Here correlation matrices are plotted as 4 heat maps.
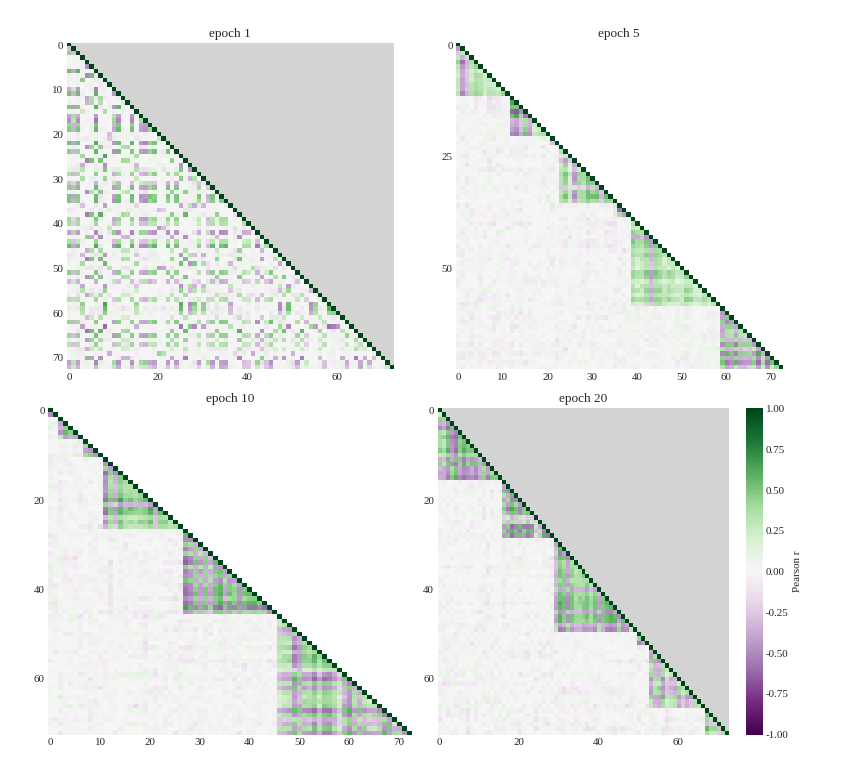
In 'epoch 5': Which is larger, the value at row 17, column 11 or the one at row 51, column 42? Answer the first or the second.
the second
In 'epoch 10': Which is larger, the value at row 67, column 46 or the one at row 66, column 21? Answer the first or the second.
the second
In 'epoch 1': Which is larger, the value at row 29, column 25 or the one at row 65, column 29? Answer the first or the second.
the second
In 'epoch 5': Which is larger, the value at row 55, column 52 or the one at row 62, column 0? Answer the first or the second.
the first
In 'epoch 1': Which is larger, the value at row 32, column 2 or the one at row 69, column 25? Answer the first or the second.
the first
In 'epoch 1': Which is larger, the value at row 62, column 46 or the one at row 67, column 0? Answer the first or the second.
the second
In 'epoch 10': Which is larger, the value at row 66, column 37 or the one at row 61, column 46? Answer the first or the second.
the second
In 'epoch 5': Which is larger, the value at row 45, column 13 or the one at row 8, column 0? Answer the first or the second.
the second
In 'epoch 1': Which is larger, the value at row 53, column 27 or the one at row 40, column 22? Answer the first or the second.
the second
